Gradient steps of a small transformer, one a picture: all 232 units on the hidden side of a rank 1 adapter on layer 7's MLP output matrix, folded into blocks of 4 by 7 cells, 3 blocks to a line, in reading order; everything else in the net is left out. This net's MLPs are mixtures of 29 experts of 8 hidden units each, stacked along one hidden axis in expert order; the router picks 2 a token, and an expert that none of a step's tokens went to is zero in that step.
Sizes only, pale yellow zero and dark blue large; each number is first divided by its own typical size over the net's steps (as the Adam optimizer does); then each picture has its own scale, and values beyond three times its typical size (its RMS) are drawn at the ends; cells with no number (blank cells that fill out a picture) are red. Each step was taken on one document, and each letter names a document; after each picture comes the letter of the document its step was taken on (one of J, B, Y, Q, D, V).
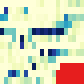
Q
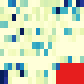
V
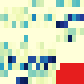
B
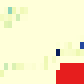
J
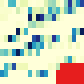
V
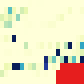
J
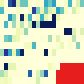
V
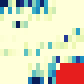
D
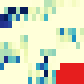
B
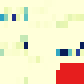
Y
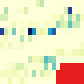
Q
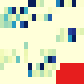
B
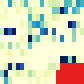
V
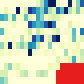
V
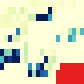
B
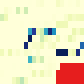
Y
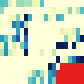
D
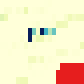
Y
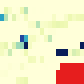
Y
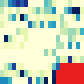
V
